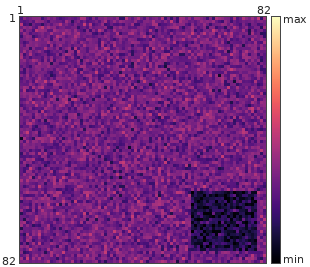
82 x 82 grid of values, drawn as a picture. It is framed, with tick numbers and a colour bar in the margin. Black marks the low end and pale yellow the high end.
Average level on the scale: 30%. Stripes: none. Ninth with the lowest average: bottom right. Odd patch: lower, in the bottom right. Odd rows or columns: none.
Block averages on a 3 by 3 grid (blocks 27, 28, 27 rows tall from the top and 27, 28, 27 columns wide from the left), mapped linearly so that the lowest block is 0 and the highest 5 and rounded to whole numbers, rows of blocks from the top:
555
555
550
